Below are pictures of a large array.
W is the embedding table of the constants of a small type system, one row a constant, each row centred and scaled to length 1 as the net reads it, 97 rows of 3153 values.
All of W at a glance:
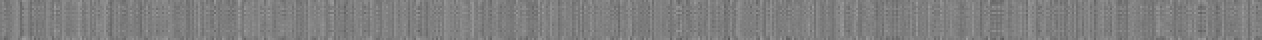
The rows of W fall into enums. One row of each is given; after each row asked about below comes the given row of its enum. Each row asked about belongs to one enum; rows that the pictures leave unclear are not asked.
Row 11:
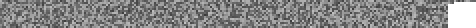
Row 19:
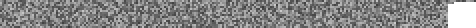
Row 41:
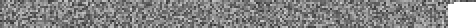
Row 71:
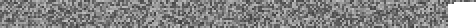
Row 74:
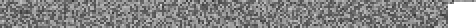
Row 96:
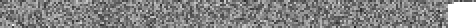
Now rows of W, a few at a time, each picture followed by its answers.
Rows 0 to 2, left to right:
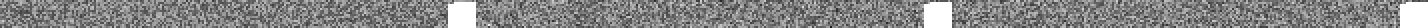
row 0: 74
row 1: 96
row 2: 41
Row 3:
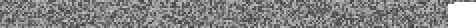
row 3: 71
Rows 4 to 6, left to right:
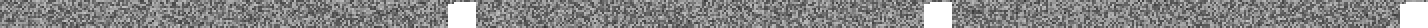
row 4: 71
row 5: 19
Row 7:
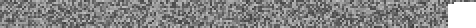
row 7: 71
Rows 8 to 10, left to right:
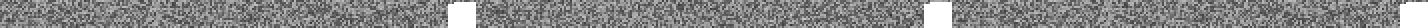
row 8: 71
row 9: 74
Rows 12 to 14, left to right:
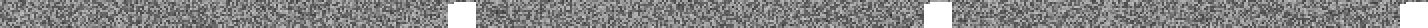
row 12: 19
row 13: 74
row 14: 71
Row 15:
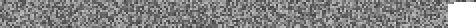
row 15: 19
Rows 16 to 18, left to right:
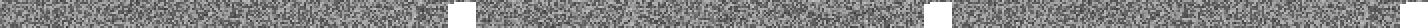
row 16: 11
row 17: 71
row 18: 11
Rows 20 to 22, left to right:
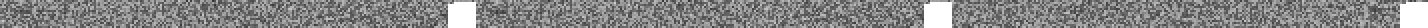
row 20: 74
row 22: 11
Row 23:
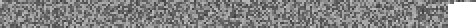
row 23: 11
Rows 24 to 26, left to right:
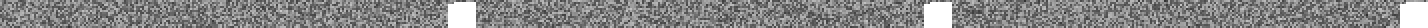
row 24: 19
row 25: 71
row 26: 74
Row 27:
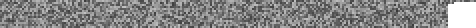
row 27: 71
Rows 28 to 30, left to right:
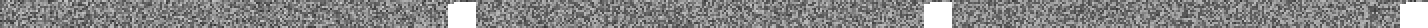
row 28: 41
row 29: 19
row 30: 11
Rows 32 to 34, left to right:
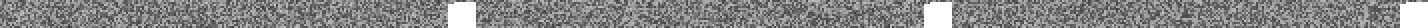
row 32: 19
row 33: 71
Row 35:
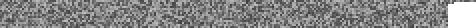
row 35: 71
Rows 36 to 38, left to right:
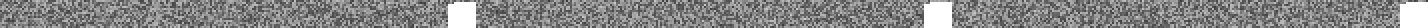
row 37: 74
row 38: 19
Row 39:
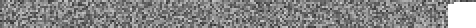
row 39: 41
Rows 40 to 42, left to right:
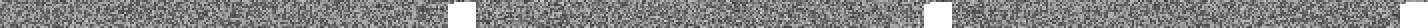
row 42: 74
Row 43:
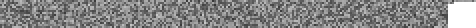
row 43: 74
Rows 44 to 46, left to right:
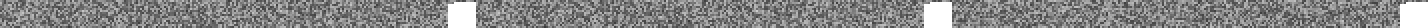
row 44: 19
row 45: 19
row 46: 71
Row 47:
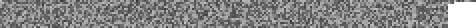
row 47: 11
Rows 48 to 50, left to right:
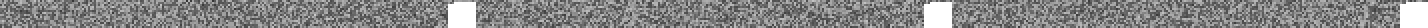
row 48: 74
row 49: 71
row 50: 11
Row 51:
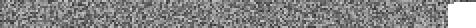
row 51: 41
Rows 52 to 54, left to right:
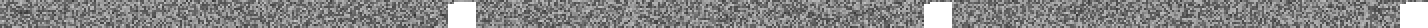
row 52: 74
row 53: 71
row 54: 11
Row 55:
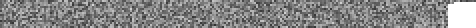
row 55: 41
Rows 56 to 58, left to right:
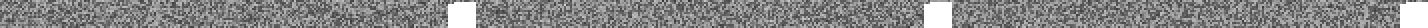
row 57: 74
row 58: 11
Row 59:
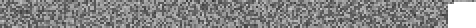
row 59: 74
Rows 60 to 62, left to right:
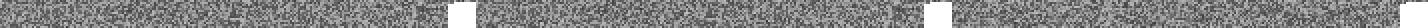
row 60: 11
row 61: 11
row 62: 71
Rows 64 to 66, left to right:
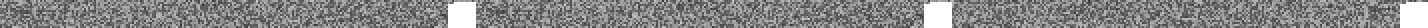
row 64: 74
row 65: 74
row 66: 11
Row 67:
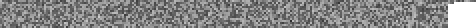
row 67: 11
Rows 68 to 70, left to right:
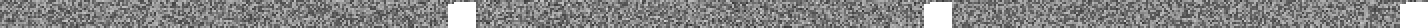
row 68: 71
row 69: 41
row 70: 11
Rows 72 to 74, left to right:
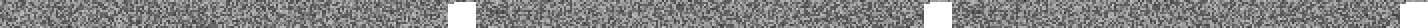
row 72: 19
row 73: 74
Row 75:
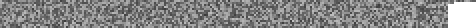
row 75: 11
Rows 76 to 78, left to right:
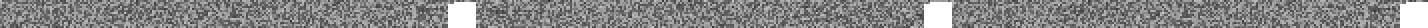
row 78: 11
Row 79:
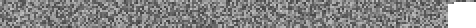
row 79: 19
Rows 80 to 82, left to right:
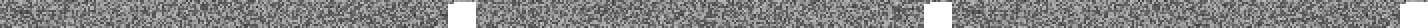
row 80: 74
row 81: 11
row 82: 74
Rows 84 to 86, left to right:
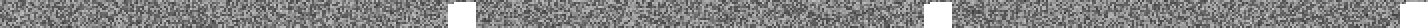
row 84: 19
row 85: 71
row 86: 74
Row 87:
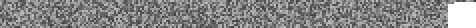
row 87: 19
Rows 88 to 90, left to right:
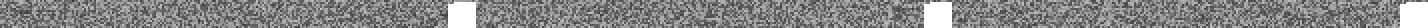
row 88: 74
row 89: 11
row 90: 71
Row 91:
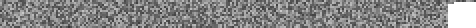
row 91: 19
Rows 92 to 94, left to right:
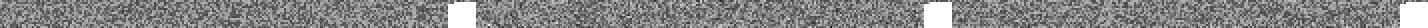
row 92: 11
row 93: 96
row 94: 71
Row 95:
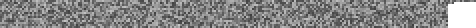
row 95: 71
